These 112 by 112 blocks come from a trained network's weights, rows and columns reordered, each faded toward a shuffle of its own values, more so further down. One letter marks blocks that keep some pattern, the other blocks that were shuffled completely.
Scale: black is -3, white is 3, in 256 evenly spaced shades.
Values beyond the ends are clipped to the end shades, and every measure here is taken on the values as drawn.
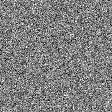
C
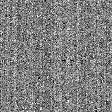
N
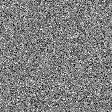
C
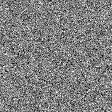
C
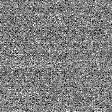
N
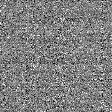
N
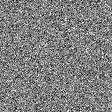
C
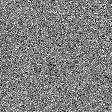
C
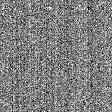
N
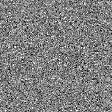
N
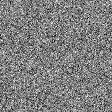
C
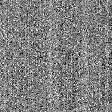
N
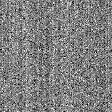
N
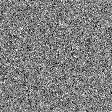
C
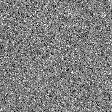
C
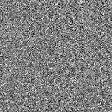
N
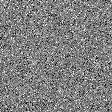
C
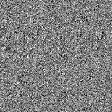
N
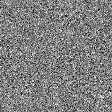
N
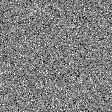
C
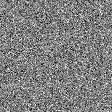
C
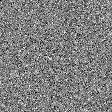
C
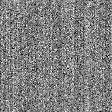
N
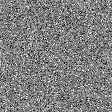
C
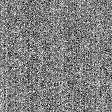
N
